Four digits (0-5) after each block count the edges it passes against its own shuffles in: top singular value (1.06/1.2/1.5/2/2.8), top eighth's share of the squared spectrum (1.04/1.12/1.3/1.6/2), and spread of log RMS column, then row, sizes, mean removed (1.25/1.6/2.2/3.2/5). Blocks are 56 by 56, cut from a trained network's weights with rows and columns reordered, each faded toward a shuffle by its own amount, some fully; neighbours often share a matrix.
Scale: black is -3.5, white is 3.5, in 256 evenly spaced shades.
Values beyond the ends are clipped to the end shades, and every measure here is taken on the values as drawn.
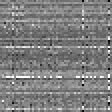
5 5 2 2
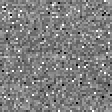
0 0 0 0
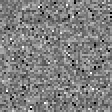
1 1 0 0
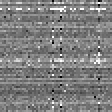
4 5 2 2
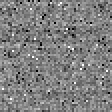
1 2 0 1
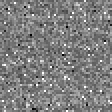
1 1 0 0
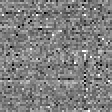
2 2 1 0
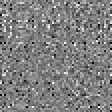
3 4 2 2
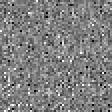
3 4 2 2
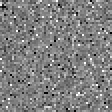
0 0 0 0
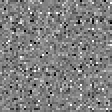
2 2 1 1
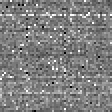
3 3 1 1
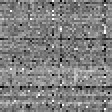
4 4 2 2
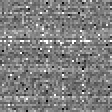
3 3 1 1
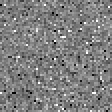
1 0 0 0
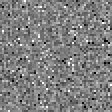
2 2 0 0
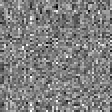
3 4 2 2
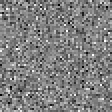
2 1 0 0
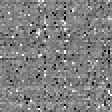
2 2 2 0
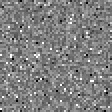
0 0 0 0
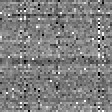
3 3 2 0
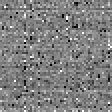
2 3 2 0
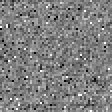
0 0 0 0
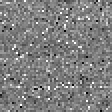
1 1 0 0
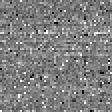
2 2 1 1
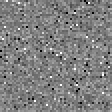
0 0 0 0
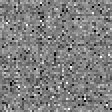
1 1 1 0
